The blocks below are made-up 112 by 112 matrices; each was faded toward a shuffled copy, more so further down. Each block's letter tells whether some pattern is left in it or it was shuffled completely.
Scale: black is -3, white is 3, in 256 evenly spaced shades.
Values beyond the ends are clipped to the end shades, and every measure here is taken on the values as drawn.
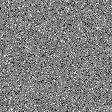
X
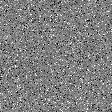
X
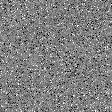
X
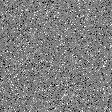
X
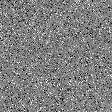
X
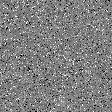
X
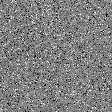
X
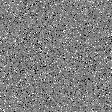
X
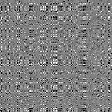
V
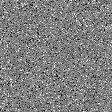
X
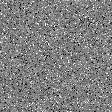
X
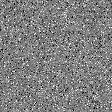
X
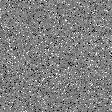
X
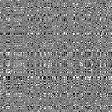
V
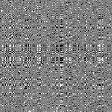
V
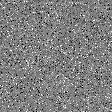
X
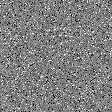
X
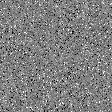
X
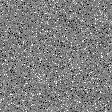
X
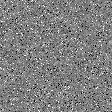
X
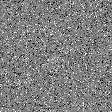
X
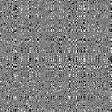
V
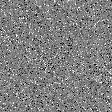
X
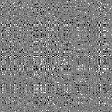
V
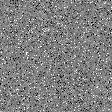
X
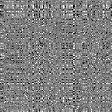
V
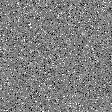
X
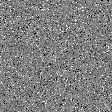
X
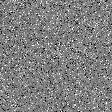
X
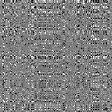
V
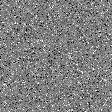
X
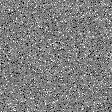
X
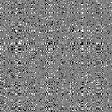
V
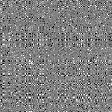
V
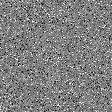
X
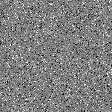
X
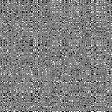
V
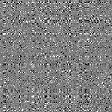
V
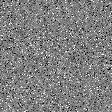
X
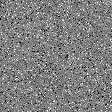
X
